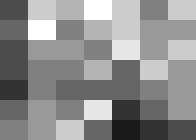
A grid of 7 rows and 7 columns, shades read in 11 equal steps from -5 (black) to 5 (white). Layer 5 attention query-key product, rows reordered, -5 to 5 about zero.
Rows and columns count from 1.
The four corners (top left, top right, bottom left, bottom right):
-2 3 0 -2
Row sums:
14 11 8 3 -5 1 -6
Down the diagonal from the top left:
-2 5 1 2 -1 -1 -2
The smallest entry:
-4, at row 7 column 5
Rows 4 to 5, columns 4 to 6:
2 -1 3 | -1 -1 0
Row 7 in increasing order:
-4 -3 -2 -1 0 1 3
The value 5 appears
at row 1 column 4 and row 2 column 2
